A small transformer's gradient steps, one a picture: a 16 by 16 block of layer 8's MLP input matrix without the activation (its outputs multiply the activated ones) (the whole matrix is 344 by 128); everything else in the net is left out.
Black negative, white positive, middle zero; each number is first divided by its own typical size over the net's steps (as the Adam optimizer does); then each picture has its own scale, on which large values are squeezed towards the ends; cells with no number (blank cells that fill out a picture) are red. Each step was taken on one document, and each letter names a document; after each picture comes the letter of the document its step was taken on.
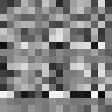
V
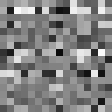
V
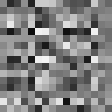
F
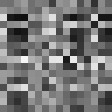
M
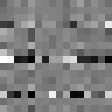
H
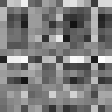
M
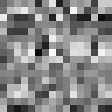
M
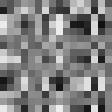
V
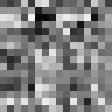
F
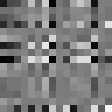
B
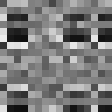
M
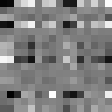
H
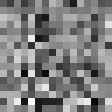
F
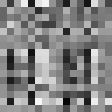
F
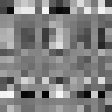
V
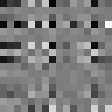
B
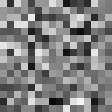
F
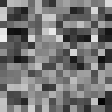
M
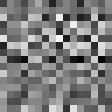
M
